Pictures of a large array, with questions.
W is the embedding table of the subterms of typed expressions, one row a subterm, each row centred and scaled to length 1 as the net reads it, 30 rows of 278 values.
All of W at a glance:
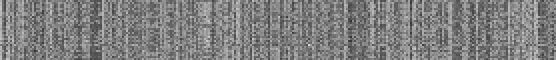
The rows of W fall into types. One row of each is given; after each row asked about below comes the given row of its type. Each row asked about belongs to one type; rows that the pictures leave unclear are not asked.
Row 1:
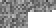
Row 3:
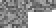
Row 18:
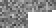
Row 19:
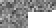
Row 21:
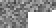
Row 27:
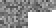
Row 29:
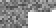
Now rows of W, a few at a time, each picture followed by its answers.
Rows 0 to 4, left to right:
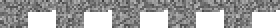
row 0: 27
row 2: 3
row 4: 1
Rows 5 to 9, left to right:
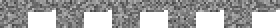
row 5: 3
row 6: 21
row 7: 1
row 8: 29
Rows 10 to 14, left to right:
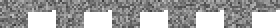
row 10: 18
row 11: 1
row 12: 27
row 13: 29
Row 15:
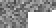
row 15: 21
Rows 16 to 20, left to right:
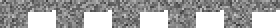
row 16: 1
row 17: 21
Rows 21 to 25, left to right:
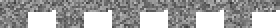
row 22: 18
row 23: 3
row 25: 19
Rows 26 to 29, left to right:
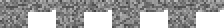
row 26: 29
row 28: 3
